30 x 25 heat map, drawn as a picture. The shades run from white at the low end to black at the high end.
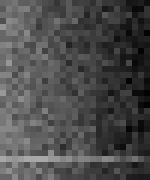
Odd lines: row 27. Stripes: none. Slope: up to the right. Average level on the scale: 70%.
